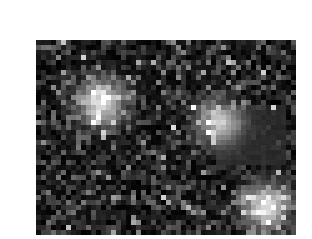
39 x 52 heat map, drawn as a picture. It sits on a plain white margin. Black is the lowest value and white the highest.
There are three bumps. An odd patch, calmer than its surroundings, sits in the middle right. Most values sit low, with a long tail of high ones. The middle right is the calmest part. There is no seam.
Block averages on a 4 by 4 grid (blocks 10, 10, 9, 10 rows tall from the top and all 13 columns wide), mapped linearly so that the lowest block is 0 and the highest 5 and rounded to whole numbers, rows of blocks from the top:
1000
2231
0000
0005
